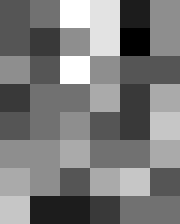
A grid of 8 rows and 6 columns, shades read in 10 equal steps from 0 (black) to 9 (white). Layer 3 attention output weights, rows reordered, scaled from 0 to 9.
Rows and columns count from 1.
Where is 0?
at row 2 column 5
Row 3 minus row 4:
3 -1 5 -1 1 -3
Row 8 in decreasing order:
7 4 4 2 1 1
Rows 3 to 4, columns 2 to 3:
3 9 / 4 4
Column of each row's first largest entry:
3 4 3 4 6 3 5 1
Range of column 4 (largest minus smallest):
6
